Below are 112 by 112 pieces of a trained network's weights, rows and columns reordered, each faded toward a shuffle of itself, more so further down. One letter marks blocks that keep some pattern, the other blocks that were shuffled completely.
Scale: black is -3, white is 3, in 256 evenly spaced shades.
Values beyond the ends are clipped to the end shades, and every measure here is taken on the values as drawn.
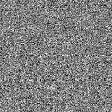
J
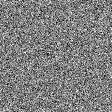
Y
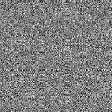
J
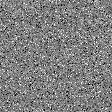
Y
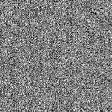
J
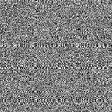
J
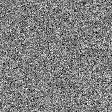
Y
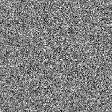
J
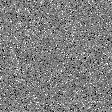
Y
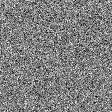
Y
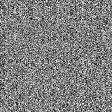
J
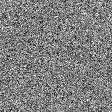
Y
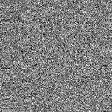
J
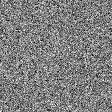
Y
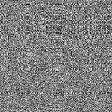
J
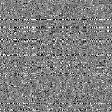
J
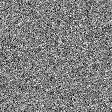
Y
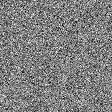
Y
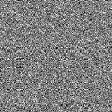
J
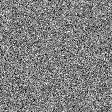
Y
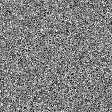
Y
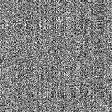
J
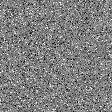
Y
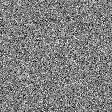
Y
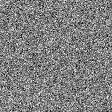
Y
